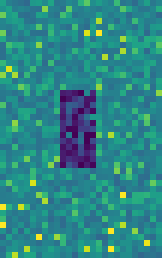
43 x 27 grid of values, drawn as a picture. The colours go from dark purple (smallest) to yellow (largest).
Histogram: heavy tails on both sides. Ninth with the lowest average: centre. Odd patch: lower, in the centre. Stripes: none.
